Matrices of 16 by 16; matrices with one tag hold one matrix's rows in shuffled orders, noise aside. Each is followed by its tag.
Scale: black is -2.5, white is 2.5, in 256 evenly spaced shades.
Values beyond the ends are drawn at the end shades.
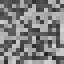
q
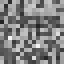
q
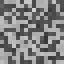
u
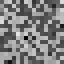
u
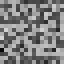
q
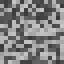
q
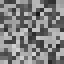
u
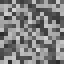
u
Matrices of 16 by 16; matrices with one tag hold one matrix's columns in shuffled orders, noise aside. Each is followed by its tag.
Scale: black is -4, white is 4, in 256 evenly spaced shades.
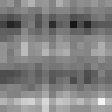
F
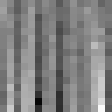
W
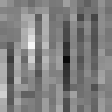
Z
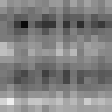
F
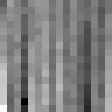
W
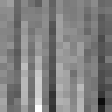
W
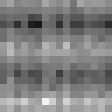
F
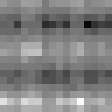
F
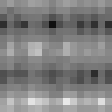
F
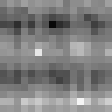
F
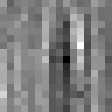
Z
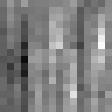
Z
